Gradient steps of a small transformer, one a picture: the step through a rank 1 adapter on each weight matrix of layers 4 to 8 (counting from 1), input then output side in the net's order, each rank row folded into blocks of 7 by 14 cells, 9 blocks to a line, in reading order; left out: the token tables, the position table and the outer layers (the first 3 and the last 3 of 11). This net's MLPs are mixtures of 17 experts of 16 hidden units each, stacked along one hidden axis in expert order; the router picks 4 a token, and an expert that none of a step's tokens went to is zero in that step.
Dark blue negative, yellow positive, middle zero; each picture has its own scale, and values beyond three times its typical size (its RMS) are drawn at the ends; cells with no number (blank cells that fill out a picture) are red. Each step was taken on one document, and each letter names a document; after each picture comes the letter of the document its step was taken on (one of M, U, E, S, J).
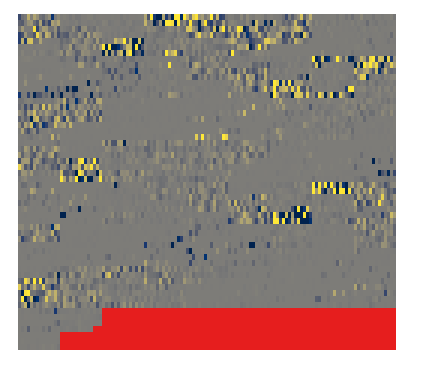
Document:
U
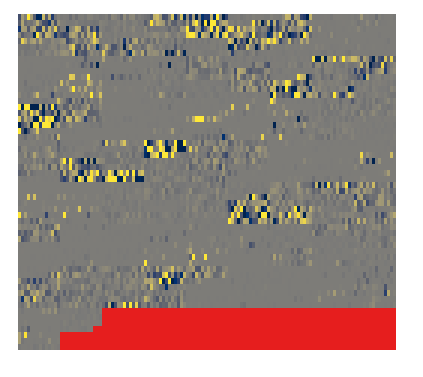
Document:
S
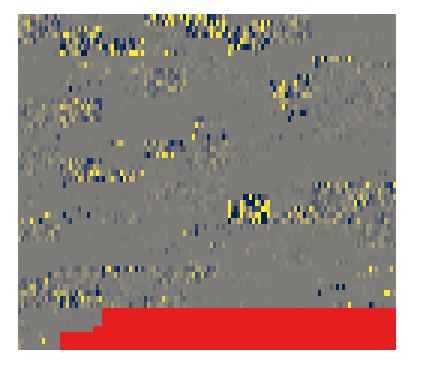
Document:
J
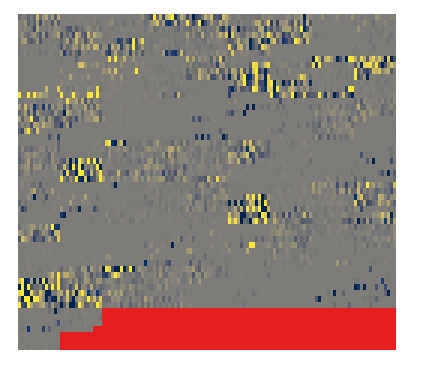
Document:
U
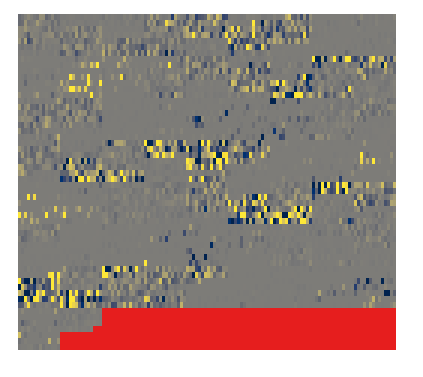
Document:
S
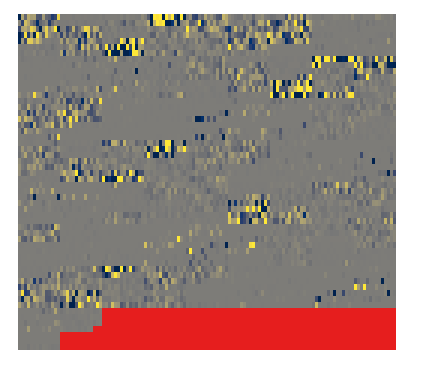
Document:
U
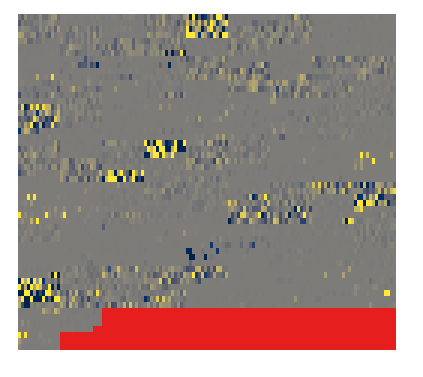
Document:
S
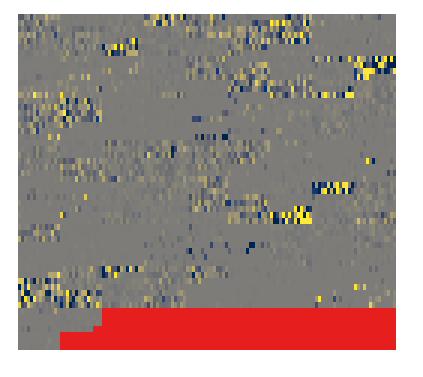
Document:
U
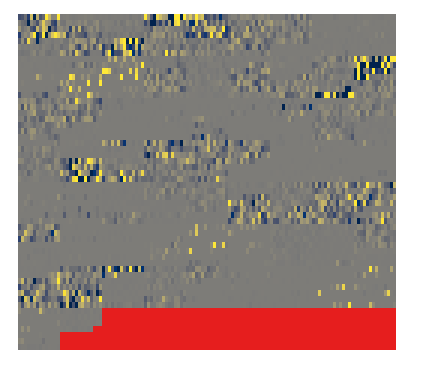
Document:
J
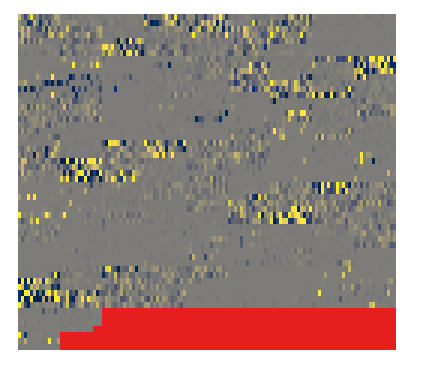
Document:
S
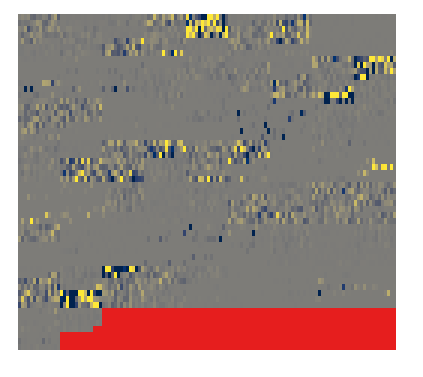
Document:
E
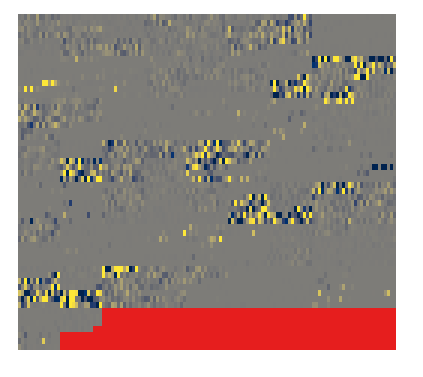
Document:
E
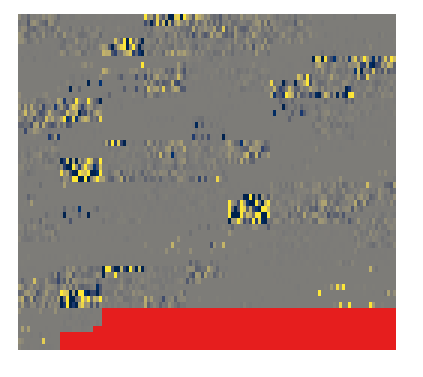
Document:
J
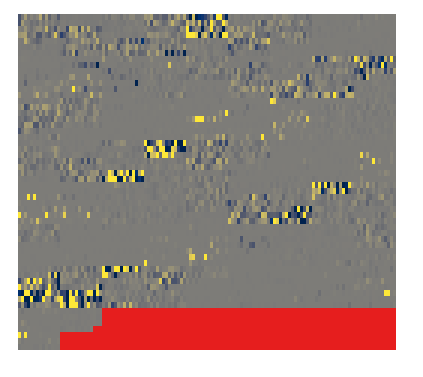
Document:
S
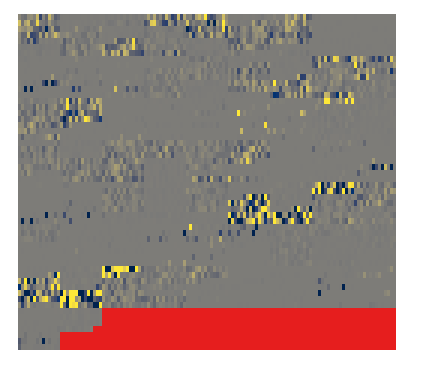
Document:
E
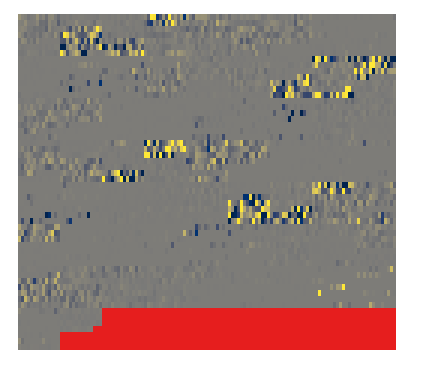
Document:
J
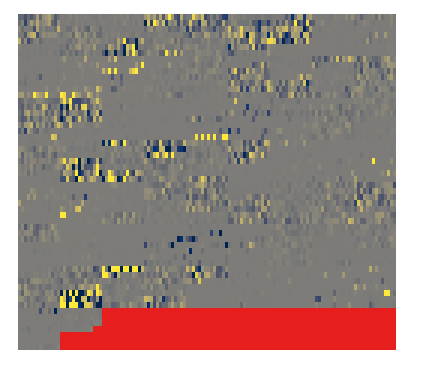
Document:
U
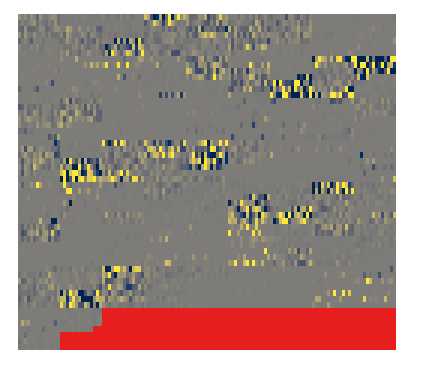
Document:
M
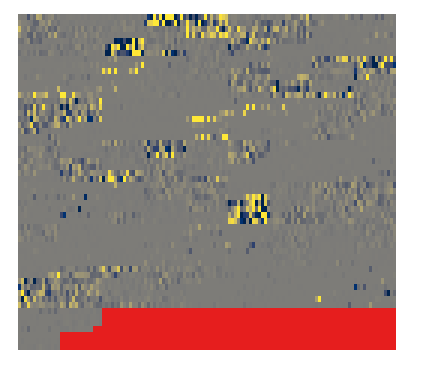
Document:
U
